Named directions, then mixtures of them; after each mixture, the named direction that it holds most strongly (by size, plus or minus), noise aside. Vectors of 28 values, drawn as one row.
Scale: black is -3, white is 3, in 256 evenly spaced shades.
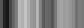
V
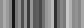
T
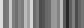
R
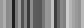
T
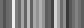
T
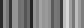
R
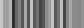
T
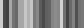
R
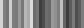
R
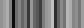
T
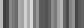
R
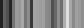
R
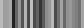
T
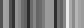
T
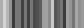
T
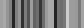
T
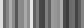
R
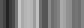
V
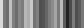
R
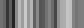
V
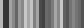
R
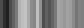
V
